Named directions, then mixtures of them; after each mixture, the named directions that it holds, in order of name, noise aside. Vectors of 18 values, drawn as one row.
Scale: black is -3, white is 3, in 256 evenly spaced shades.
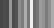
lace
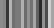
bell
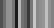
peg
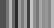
lace, peg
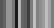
peg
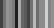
peg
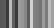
bell, lace, peg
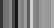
lace, peg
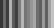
bell, lace, peg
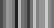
peg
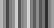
bell, peg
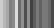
lace, peg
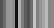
peg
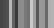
bell, lace, peg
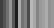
lace, peg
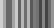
bell, lace, peg
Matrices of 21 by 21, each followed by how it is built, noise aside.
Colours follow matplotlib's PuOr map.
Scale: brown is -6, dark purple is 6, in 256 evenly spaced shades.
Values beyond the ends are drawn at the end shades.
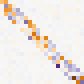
banded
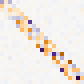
banded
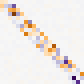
banded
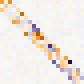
banded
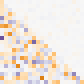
lower triangular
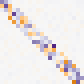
banded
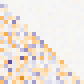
lower triangular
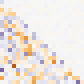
lower triangular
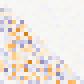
lower triangular
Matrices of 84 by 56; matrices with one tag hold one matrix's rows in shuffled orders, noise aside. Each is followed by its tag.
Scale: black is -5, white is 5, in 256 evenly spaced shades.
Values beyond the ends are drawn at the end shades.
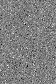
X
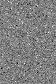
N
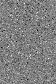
N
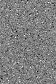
N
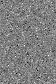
N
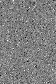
X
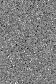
N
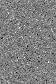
N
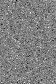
N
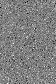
X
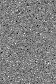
N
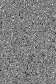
X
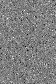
X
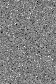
N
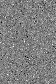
X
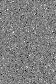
X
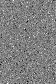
X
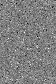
N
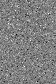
N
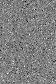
X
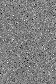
X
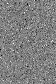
X
